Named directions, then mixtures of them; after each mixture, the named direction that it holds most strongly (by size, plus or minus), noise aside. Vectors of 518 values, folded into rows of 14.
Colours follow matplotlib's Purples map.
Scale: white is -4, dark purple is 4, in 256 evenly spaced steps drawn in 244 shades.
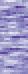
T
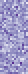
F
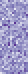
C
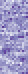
F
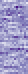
T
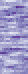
T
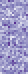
C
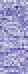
F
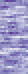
T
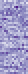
F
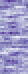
T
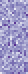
C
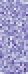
C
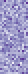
F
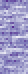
T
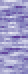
T
